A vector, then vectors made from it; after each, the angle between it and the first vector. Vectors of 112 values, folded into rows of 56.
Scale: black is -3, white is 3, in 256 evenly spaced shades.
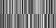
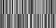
nearly parallel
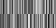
nearly parallel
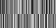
partly aligned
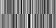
partly opposed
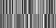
nearly parallel
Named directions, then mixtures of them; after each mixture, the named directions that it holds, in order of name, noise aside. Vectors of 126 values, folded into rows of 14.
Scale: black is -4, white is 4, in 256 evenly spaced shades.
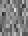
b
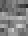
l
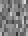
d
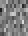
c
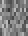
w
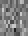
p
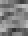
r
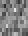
b, l, r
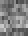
l, r, w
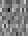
d, w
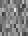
b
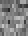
d, l, w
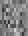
p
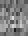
l, p, r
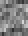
c, r
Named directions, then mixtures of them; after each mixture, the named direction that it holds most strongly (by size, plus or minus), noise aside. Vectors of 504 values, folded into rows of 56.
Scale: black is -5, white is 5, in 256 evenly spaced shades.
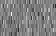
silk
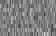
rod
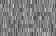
rod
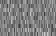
rod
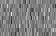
silk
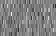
silk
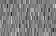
silk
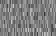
rod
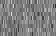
silk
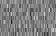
rod
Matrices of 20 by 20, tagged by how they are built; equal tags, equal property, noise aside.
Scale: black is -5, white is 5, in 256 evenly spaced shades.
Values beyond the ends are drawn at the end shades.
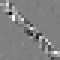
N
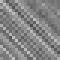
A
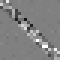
N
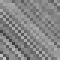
A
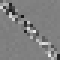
N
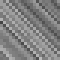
A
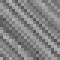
A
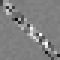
N
